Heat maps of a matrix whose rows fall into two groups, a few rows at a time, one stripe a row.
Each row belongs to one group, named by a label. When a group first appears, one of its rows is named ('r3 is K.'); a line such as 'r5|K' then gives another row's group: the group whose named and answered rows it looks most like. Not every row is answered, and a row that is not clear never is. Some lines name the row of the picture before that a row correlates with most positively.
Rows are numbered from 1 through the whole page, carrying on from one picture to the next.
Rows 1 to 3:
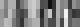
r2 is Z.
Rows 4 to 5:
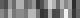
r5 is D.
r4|D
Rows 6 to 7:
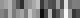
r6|Z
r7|D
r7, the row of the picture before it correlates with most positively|5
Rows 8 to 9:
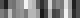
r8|D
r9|D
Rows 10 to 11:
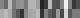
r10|D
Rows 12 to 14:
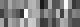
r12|D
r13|Z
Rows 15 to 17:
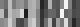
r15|D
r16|D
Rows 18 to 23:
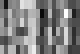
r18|D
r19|D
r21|Z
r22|D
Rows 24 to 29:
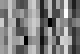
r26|Z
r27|Z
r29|Z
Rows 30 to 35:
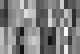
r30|D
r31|D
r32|D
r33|Z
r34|Z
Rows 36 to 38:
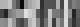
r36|Z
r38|Z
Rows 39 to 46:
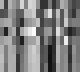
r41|Z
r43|Z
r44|Z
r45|Z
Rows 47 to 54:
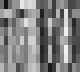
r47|D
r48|Z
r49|D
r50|D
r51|D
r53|D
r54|Z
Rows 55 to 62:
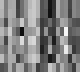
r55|Z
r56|Z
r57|D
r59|D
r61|Z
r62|D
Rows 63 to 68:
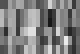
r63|D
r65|Z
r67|D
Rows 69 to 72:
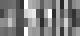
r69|Z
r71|Z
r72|Z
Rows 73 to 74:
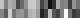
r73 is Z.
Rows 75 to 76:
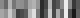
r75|D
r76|Z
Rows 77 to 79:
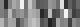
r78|D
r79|Z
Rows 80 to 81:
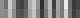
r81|Z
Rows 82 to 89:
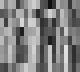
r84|D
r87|Z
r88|Z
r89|D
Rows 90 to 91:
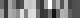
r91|D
